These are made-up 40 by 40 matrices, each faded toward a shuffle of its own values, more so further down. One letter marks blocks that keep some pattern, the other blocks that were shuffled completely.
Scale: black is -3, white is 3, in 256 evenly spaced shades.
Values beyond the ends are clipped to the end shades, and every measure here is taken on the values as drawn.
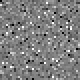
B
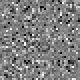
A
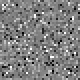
B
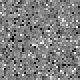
B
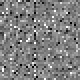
A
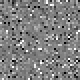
A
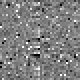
A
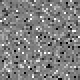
B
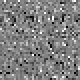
A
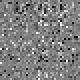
A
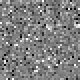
B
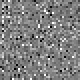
A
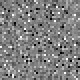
B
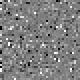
A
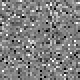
A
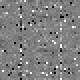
A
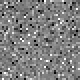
B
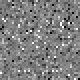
B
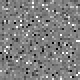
B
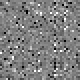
A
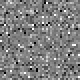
A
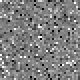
B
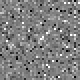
A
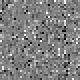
A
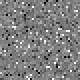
B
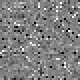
A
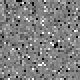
B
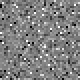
B
